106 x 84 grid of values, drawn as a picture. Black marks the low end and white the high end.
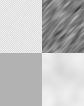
It is made of 2 by 2 panels. Panel 1,1: very high, checkered, faint in contrast. Panel 1,2: middling, slanting up to the right. Panel 2,1: high, flat. Panel 2,2: very high, smooth, faint in contrast.
